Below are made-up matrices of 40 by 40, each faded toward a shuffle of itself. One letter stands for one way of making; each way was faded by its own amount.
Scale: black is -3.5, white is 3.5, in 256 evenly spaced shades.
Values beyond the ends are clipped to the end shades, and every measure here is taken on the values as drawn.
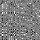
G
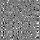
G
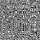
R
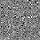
R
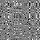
G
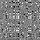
G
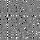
G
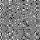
G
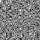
R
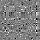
G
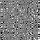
G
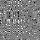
G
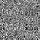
R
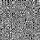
R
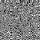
R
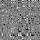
G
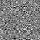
R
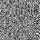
R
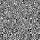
R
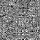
R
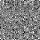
R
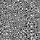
R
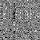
R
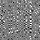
G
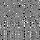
G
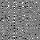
G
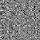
R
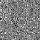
R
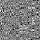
R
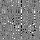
G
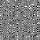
G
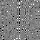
G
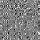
G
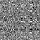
R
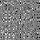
G
